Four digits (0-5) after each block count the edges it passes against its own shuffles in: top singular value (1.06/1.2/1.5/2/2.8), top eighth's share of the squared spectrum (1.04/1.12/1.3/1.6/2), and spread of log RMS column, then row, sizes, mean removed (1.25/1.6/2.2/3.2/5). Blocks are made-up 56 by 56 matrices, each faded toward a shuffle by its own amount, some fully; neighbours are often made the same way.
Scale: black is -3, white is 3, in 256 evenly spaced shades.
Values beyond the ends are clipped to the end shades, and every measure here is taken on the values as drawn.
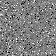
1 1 0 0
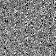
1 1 3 0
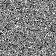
0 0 0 0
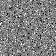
0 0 0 0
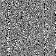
1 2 3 0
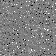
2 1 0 0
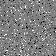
0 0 0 0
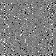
3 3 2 1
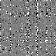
4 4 3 2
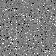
2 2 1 0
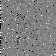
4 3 1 0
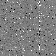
3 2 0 0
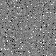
2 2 0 0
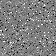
0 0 0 0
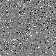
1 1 0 0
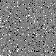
2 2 1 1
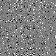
3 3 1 1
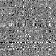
4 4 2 2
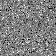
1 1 0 1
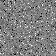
0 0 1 0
